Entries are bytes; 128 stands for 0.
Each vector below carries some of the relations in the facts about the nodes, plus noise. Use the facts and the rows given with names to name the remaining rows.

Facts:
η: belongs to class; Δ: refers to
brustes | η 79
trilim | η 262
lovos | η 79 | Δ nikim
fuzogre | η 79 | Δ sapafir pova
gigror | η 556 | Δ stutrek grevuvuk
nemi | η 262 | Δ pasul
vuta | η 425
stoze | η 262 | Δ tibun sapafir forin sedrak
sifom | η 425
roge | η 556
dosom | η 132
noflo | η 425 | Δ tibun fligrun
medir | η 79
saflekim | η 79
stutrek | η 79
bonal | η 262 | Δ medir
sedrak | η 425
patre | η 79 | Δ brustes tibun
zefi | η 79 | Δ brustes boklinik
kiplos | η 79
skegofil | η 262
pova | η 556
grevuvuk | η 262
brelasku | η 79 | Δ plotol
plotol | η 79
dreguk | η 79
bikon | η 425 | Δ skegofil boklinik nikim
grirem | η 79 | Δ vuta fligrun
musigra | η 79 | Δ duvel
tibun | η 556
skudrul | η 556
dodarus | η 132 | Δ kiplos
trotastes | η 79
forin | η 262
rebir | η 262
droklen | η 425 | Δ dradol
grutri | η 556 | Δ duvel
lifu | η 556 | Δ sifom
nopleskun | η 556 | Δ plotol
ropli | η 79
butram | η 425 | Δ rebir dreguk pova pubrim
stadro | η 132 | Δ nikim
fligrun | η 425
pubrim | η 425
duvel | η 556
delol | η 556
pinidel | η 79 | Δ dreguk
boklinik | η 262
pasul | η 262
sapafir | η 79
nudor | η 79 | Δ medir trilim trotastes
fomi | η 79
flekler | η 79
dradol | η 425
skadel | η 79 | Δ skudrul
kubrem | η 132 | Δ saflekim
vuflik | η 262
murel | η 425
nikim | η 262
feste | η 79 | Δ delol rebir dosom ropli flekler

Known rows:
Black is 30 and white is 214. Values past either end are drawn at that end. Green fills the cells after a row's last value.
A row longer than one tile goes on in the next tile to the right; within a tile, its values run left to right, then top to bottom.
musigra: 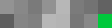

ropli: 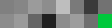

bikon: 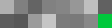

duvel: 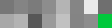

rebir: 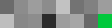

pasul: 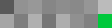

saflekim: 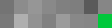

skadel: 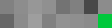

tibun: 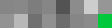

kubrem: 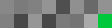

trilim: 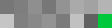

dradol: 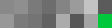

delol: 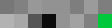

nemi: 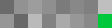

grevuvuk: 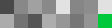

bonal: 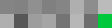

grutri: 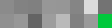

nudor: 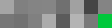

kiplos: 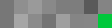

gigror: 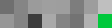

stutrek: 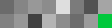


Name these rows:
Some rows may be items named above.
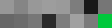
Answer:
feste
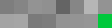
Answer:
roge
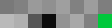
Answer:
delol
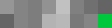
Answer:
musigra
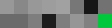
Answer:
feste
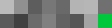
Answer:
noflo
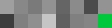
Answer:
patre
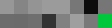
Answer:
feste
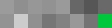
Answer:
dreguk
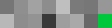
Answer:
rebir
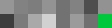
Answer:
zefi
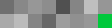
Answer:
skudrul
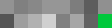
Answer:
lovos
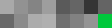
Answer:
fuzogre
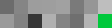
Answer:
gigror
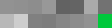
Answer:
pova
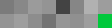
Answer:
lifu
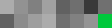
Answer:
fuzogre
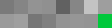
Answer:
roge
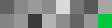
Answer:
stutrek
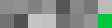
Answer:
stoze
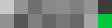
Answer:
butram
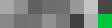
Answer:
sedrak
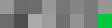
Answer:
stadro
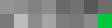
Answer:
sapafir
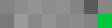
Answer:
fomi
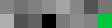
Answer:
dosom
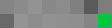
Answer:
fomi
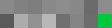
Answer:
brustes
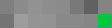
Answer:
fomi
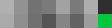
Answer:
pubrim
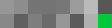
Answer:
droklen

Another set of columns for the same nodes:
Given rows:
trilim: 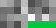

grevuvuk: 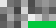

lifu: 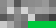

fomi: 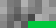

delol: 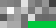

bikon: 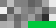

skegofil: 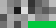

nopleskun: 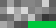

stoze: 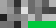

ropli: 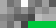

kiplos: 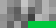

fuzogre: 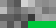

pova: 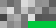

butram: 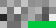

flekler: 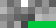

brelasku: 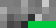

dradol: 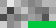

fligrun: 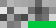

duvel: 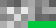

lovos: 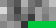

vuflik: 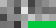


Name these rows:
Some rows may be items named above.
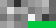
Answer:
gigror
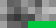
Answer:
skadel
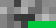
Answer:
grirem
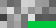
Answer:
pova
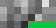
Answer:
plotol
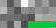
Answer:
dreguk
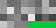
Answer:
skudrul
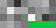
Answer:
gigror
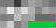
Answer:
grutri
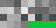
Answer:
tibun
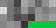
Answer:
zefi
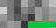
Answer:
lovos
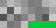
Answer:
murel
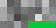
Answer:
stutrek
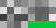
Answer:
noflo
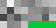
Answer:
droklen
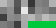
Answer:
nemi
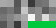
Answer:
bonal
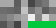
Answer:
bonal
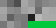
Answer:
musigra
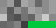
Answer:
nudor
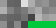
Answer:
pinidel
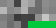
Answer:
grirem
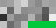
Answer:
pubrim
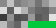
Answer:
noflo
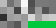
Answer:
rebir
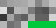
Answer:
sedrak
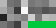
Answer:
forin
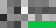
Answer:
forin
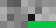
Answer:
musigra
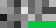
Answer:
stoze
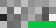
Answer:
butram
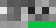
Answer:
stadro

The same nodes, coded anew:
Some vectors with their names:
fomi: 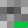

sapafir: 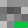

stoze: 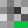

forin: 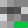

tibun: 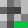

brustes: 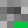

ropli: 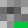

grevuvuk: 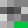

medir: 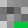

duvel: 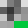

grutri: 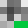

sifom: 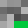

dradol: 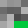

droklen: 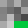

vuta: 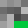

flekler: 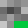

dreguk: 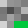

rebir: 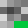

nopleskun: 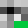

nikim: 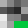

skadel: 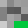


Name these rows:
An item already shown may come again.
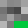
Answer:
brustes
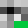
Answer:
nopleskun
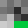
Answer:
bikon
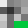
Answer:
pova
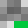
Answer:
musigra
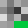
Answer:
stoze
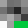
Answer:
lovos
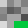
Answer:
pinidel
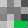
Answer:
butram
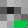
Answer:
plotol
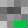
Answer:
dosom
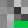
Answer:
noflo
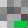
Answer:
pinidel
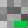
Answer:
fuzogre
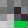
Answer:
bikon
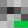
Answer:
brelasku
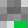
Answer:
musigra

